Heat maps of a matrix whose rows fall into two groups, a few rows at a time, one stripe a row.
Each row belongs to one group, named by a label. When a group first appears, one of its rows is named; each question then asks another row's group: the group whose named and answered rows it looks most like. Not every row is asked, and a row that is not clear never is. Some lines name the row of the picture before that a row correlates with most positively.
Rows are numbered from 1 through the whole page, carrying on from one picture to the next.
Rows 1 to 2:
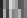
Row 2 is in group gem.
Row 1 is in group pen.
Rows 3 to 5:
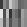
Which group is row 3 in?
pen
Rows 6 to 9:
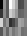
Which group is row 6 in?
pen
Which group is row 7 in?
pen
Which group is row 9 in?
gem
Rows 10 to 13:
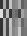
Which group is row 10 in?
gem
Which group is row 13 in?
gem
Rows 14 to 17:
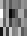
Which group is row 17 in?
gem
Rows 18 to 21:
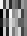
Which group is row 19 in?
gem
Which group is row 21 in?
gem
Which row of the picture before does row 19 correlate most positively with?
17
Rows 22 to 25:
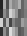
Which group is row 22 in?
gem
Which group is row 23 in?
pen
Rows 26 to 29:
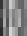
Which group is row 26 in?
pen
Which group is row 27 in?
gem
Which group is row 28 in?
gem
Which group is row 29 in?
pen
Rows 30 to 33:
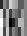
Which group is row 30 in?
pen
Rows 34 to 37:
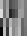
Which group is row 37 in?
gem
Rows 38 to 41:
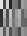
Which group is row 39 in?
gem
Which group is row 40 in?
gem
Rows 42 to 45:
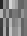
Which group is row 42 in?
pen
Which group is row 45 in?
gem
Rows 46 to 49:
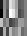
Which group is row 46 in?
pen
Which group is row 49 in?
gem
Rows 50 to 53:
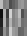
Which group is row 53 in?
pen
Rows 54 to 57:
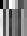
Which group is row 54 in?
pen
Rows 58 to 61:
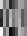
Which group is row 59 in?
gem
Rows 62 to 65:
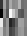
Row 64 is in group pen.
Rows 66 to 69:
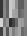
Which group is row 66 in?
pen
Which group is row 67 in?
pen
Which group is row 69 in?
gem
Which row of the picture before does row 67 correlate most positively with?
63
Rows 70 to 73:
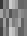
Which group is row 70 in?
pen
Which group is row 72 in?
gem
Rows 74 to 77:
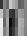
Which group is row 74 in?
pen
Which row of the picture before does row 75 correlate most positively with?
71
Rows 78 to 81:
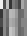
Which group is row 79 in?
pen
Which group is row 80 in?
pen
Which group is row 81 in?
pen
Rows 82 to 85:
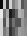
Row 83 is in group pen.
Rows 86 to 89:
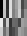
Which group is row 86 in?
gem
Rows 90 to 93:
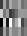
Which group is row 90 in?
gem
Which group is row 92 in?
gem
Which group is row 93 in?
gem
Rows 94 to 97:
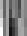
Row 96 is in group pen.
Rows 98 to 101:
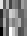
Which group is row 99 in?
pen
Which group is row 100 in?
gem
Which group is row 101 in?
pen
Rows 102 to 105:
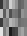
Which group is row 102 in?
pen
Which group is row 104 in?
pen
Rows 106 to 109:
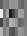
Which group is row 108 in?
pen
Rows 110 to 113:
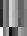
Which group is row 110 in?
pen
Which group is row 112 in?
pen
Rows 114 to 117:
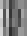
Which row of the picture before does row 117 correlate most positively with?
113
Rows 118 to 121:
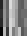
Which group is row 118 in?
pen
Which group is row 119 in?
pen
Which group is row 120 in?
pen
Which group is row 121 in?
gem
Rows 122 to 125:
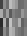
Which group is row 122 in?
pen
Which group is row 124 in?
gem
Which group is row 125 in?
pen
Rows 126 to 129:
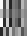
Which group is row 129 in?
gem
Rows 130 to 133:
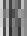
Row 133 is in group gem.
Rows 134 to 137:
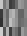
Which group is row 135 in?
pen
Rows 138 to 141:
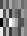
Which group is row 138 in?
gem
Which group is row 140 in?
pen
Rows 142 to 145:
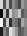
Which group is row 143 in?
gem
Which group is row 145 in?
pen
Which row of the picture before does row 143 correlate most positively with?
138
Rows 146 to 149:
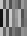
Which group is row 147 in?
gem
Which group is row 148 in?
gem
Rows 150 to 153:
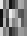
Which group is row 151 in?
pen
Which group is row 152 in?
gem
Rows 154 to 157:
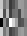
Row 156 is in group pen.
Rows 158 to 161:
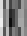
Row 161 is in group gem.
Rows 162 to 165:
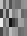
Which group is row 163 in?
gem
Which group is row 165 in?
pen
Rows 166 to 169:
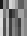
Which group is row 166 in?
pen
